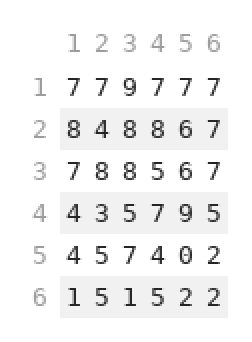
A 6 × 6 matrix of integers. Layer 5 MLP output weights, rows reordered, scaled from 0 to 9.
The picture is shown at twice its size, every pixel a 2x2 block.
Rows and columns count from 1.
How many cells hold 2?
3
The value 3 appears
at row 4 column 2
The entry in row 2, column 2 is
4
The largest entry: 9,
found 2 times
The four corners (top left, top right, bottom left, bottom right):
7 7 1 2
